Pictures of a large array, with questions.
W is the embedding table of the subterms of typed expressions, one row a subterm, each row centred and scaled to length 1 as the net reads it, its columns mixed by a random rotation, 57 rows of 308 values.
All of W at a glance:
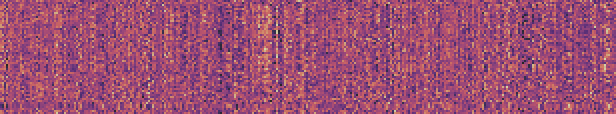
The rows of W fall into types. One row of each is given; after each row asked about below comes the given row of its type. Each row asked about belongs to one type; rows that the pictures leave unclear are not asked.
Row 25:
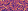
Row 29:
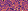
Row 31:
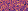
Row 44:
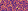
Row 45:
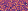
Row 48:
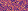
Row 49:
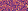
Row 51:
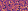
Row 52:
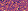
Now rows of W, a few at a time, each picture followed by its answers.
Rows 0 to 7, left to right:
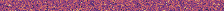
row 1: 51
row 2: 29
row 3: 29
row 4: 31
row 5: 52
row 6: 44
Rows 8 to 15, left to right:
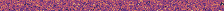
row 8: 31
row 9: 48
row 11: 45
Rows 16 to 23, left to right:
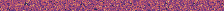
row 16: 31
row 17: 49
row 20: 49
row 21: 51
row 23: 49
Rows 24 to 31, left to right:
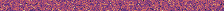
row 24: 25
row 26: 52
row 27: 52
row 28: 31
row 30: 48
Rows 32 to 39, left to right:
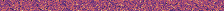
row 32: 29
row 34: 29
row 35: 29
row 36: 45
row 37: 44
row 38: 25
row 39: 48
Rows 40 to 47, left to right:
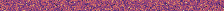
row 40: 52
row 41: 49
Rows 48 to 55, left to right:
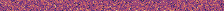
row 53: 52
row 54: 45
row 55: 31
